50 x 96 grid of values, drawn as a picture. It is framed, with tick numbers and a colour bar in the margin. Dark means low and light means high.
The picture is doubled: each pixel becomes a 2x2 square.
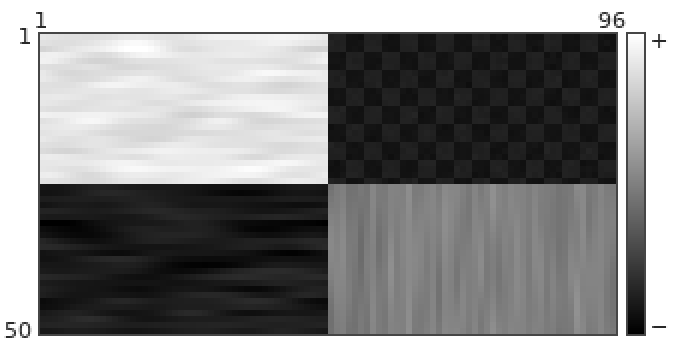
It is made of 2 by 2 panels. Panel 1,1: very high, streaked across, faint in contrast. Panel 1,2: very low, checkered, faint in contrast. Panel 2,1: very low, streaked across, faint in contrast. Panel 2,2: middling, streaked downward, faint in contrast.
